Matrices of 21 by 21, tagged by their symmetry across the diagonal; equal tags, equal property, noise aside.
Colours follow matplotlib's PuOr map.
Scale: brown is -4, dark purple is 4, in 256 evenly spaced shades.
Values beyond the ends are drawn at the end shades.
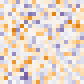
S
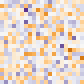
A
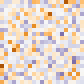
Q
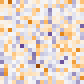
A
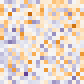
S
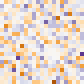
S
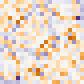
Q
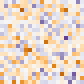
A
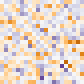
S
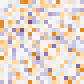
Q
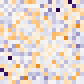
Q
